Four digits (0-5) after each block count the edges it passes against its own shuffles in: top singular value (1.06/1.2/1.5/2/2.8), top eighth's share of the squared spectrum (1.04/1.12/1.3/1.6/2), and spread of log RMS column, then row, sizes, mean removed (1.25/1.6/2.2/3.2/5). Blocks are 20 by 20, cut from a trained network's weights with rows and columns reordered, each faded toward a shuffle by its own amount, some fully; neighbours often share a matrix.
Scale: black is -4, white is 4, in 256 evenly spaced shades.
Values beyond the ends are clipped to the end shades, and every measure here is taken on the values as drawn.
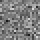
0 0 0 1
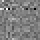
3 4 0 1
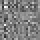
3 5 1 1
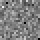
0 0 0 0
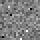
0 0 0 0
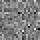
2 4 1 0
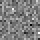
0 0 0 0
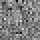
2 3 0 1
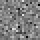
0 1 0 0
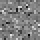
1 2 0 1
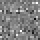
2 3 0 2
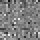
2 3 0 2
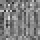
3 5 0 1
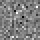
2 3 0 0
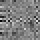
3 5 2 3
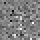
1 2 0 1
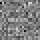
3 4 1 2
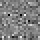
3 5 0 2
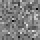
0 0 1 0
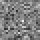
2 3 0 0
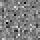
2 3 0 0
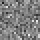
0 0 0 0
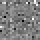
1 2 0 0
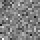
1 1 1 0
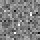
2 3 0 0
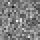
1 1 0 0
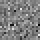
2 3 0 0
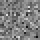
2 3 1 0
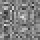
3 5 2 1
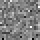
0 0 0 0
